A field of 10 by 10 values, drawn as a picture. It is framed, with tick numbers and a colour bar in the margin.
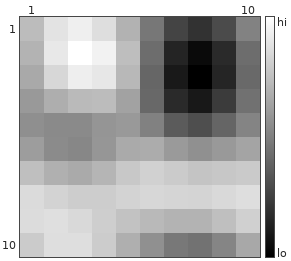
Overall the values sit about 60% of the way up the scale. The field is mottled with small blotches. The top right is the ninth with the lowest average. No lone cell stands out from its neighbours. The bottom left is the calmest part.
